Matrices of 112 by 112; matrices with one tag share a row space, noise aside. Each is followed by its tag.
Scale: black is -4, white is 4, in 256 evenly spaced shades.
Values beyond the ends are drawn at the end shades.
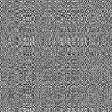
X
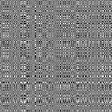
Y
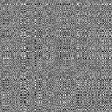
Y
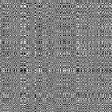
Y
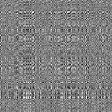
X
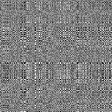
Y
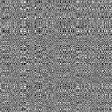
Y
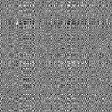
X
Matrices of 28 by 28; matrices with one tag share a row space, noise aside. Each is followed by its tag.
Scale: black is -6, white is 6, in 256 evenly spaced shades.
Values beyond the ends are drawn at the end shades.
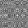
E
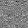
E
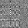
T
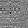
T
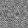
E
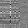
T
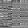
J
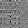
T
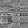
J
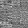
J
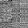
J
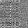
T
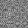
E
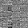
J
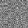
E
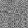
E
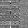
T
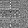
T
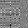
T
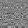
E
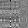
T
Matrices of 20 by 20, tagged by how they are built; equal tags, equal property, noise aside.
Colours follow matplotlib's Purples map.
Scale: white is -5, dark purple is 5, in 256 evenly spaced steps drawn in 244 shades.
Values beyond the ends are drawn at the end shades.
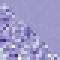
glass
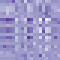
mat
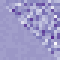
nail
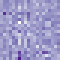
mat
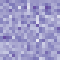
mat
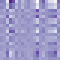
mat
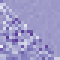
glass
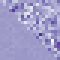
nail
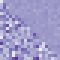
glass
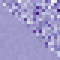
nail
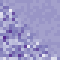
glass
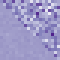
nail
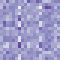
mat
